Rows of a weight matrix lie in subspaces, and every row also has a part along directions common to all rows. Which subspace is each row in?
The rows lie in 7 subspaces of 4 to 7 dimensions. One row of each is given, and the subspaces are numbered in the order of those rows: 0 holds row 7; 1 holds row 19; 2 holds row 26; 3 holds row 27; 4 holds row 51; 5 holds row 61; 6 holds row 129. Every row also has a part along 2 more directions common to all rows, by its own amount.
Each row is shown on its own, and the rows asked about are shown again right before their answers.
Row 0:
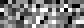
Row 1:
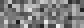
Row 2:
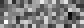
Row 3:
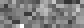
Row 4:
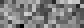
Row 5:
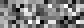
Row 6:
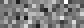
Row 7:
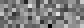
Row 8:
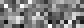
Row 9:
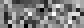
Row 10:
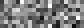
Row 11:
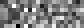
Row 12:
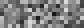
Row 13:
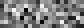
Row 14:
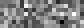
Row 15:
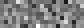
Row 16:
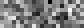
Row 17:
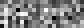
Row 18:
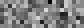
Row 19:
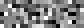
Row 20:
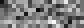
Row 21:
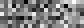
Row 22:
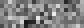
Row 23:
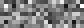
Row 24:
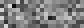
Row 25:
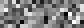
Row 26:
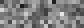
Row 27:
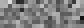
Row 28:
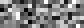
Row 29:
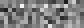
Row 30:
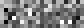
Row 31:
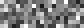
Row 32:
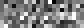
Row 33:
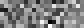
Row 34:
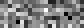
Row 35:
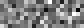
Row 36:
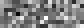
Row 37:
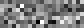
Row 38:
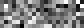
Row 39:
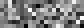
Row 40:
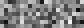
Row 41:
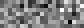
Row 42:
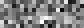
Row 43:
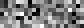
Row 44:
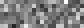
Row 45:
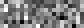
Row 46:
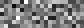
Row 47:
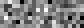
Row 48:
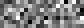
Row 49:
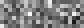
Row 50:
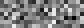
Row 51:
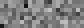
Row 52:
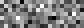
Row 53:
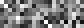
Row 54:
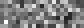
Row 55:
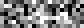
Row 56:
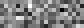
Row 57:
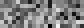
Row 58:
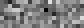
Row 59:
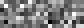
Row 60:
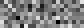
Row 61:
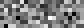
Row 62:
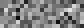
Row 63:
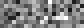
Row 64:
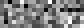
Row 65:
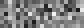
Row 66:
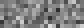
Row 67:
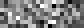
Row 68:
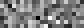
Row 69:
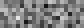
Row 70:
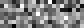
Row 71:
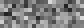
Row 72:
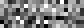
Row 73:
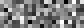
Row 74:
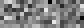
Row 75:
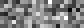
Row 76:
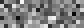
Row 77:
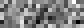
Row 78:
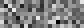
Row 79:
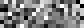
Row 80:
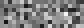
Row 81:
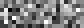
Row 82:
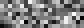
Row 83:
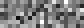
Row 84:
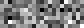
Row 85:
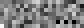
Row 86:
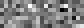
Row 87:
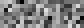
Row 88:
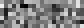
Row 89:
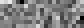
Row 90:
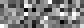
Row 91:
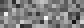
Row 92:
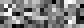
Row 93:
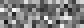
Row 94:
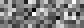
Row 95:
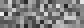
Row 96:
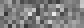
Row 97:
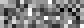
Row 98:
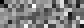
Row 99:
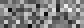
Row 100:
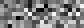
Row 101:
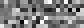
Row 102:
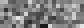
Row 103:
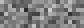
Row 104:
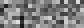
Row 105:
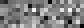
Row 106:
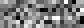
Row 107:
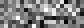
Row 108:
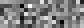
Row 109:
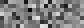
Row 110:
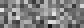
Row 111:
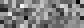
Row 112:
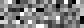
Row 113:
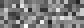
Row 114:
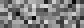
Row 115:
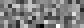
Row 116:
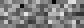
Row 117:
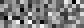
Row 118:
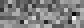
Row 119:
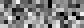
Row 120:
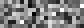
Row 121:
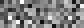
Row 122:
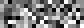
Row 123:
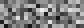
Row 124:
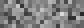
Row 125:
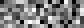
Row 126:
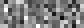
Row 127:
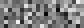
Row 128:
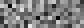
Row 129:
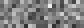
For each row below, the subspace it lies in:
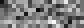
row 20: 1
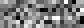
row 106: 3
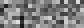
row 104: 4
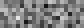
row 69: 5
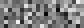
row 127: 3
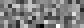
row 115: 1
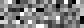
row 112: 3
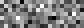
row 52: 5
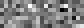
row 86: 0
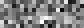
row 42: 6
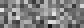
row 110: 5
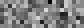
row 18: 2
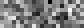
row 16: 6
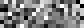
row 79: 2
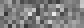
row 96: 0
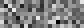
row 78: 5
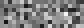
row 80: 3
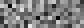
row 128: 5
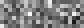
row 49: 4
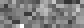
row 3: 2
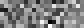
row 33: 5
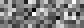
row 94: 0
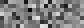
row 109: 0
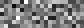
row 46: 5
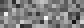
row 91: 1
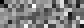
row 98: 2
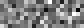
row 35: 4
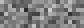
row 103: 1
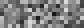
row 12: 0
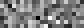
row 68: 5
